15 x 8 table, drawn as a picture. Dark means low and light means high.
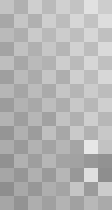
Ninth with the lowest average: bottom left. Average level on the scale: 70%. Odd patch: rougher, in the bottom right. Slope: up to the top right. Roughest part: bottom right.
